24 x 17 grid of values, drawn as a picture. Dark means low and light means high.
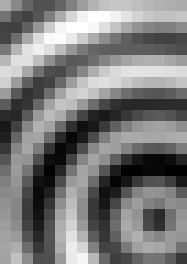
The top middle is the ninth with the highest average. Rings spread out from the bottom right. The ninth with the lowest average is the middle right.
